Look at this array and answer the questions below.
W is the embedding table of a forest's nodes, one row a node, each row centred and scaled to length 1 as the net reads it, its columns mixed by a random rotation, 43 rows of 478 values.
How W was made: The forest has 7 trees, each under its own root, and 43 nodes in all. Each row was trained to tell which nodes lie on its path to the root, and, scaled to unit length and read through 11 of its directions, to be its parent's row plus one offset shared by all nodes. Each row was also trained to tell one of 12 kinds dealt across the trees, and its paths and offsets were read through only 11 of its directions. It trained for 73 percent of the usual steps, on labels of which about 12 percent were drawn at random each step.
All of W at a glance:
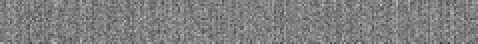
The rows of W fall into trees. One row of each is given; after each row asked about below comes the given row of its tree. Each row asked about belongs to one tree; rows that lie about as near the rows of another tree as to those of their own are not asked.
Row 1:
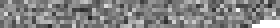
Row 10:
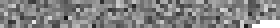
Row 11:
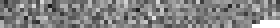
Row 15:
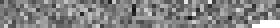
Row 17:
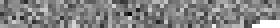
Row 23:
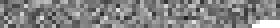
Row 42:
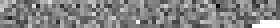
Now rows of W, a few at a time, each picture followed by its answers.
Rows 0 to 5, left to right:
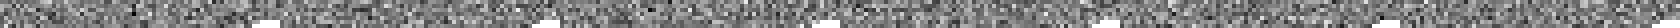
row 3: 1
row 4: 42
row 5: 10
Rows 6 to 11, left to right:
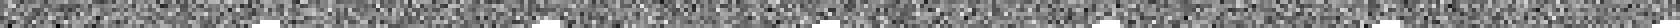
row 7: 10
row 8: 15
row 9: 11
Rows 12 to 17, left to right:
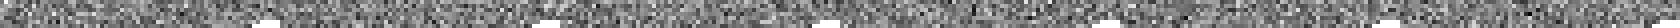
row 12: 10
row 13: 42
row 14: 42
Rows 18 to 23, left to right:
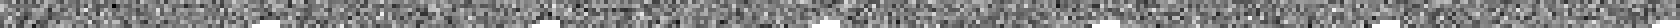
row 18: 42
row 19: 17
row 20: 1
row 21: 10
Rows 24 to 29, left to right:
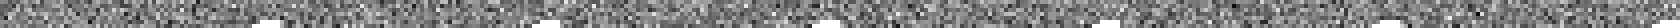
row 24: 17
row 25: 15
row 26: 10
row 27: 17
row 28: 42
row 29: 17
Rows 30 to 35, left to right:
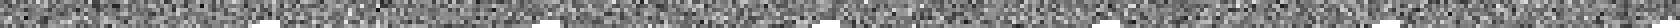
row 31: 15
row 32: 42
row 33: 15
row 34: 10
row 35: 10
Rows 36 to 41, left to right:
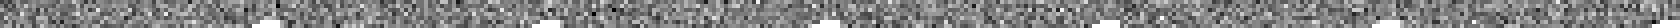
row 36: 11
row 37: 15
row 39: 42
